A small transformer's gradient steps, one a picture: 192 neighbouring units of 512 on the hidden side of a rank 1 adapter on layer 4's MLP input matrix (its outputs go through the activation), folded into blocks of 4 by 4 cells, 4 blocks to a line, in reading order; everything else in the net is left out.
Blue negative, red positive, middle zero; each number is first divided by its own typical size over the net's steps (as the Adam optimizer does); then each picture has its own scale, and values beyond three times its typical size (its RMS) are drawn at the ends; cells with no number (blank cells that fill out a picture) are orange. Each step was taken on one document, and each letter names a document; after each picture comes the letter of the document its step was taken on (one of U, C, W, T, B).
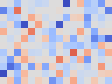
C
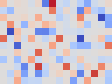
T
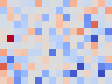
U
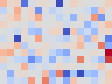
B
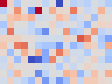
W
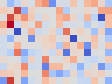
U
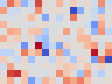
W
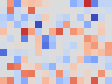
C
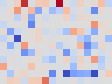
B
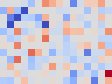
U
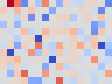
W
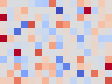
T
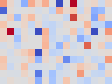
B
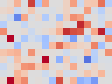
C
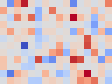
W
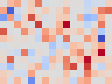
C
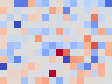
C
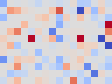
T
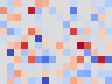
W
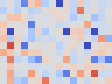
B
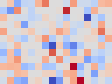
C
